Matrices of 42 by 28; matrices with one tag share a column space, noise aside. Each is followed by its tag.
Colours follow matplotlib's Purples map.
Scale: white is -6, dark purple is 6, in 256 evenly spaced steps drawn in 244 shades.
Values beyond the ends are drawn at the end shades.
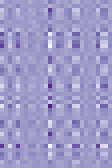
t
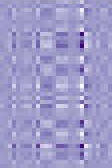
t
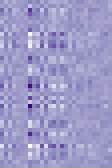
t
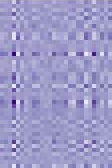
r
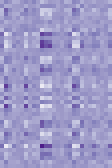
t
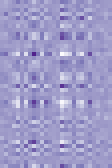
r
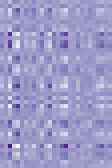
t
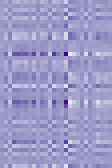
r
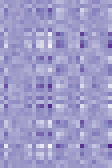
t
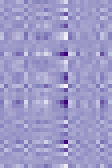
r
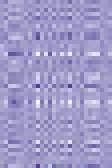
r
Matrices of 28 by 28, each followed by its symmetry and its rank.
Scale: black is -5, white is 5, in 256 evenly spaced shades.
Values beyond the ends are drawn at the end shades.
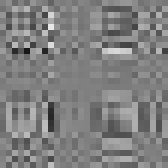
antisymmetric, rank two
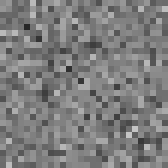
symmetric, full rank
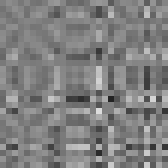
antisymmetric, rank two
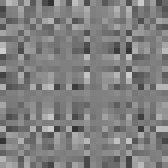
antisymmetric, rank two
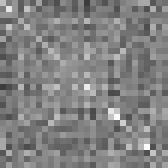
symmetric, rank five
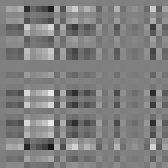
neither, rank one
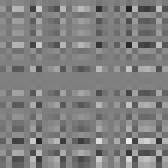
neither, rank one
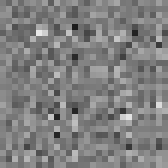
neither, rank five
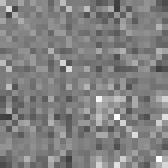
symmetric, rank five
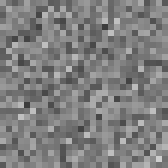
symmetric, full rank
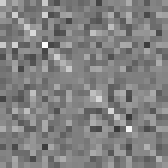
symmetric, rank five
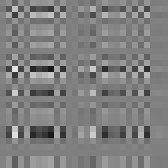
neither, rank one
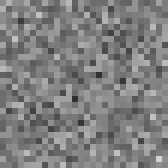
symmetric, full rank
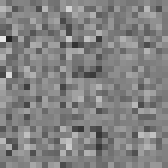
neither, rank five
